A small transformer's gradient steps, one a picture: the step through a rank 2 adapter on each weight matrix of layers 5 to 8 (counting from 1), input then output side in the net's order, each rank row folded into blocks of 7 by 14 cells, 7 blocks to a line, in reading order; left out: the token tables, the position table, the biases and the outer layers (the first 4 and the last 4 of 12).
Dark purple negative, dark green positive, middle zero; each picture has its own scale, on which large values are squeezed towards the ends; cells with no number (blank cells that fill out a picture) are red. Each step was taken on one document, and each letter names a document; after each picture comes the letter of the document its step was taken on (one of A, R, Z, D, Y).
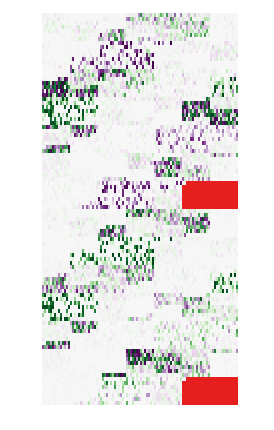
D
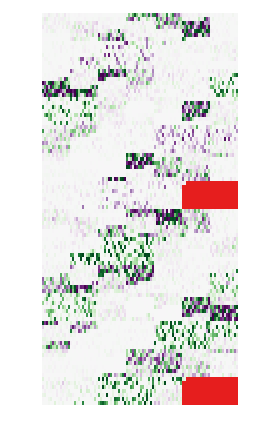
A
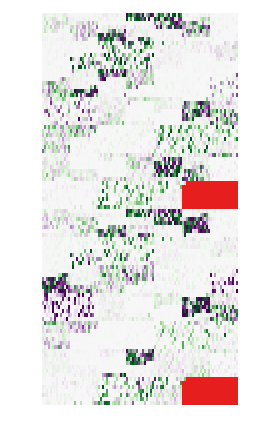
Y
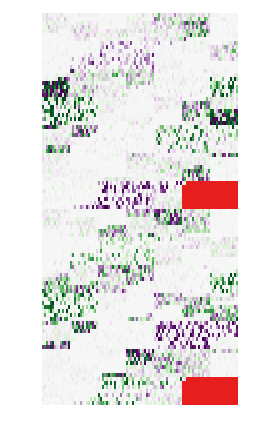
D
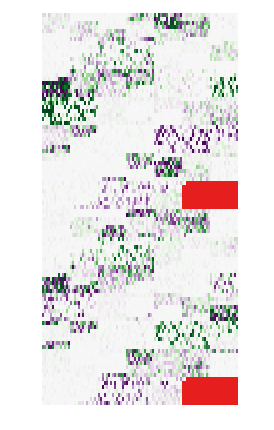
D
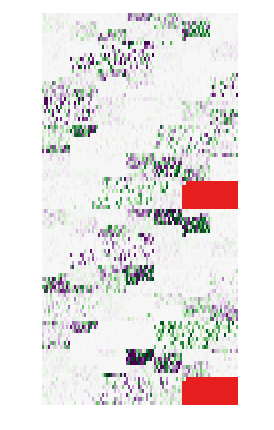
Y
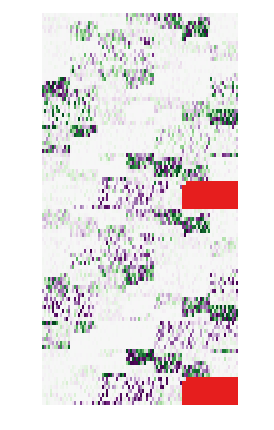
Y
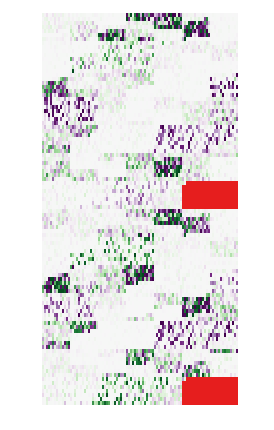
Y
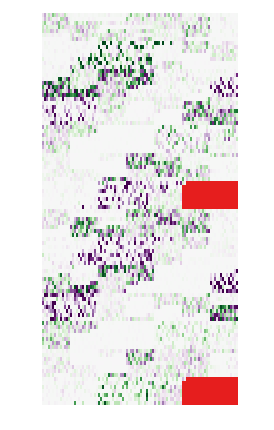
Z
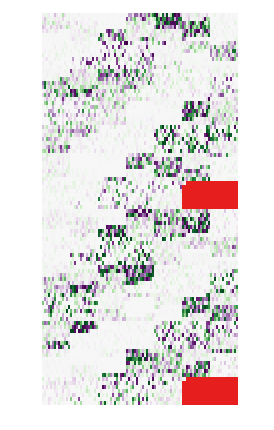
A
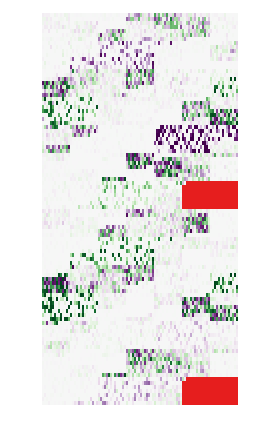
D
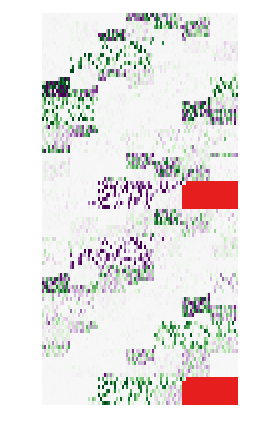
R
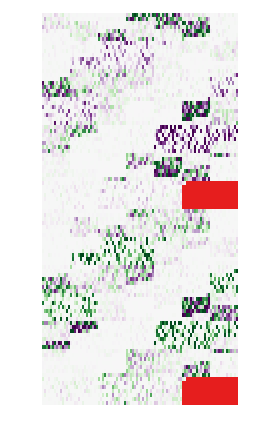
A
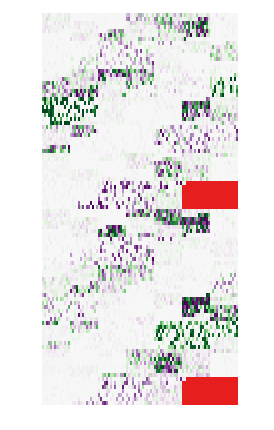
D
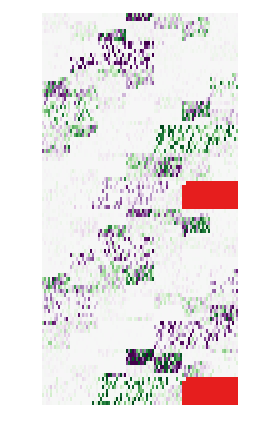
Y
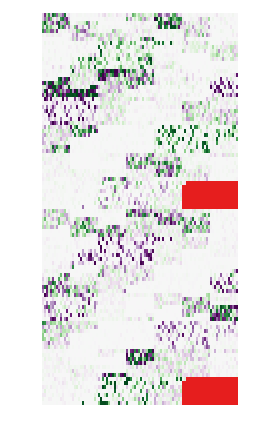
Z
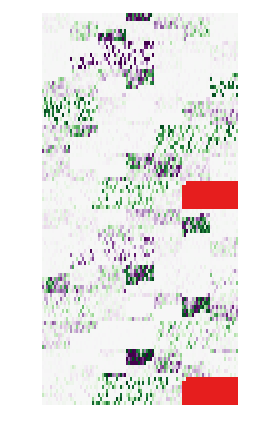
Y
